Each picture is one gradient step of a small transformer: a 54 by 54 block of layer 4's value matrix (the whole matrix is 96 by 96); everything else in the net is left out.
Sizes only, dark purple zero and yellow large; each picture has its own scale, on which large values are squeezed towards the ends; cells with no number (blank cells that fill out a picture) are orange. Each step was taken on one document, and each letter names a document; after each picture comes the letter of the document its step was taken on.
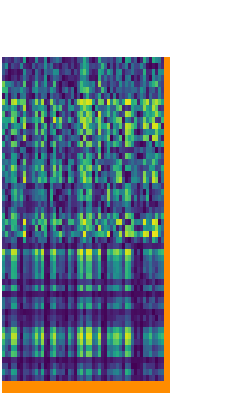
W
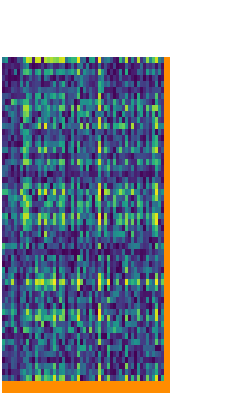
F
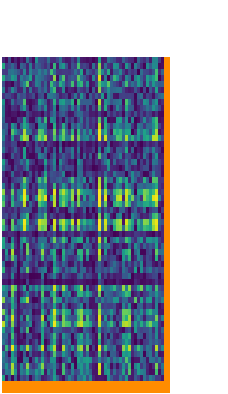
F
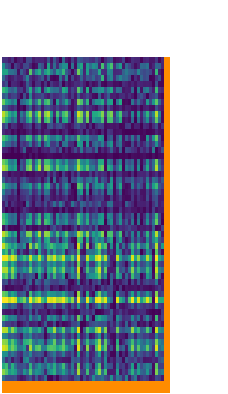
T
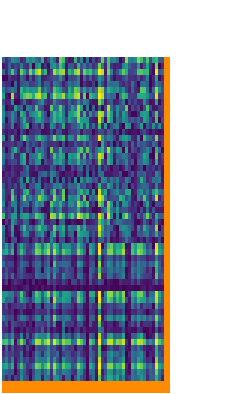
F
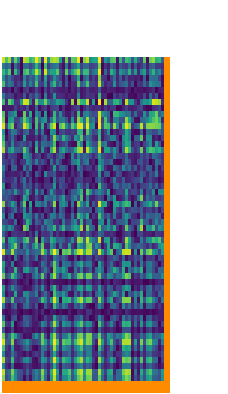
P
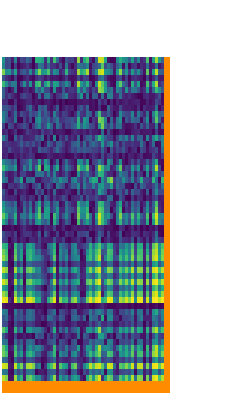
T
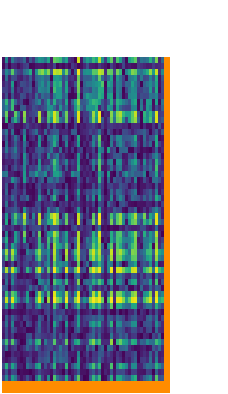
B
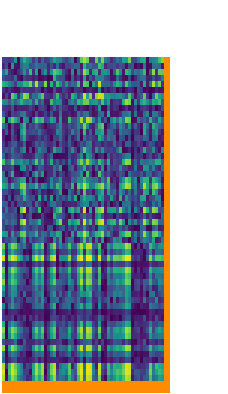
P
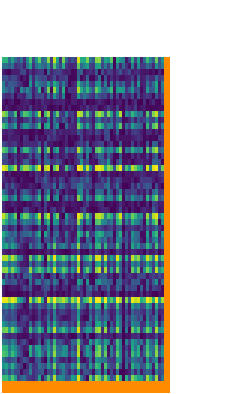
T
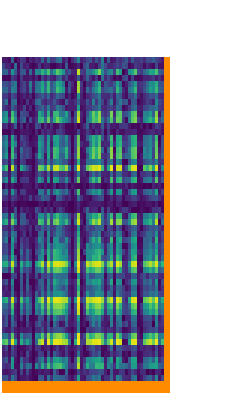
B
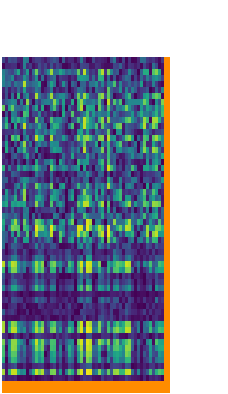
W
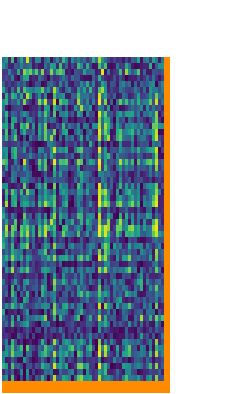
F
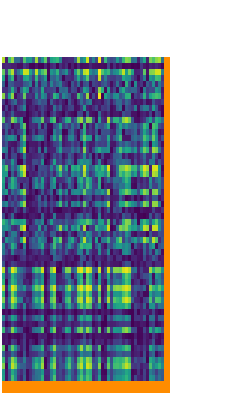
P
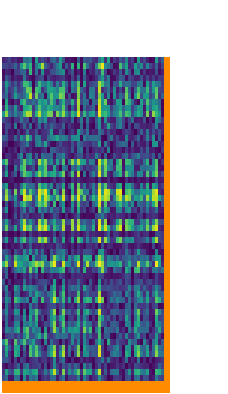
F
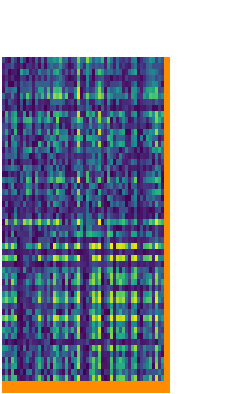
B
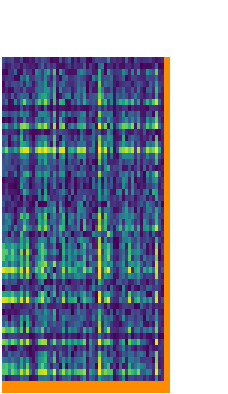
F
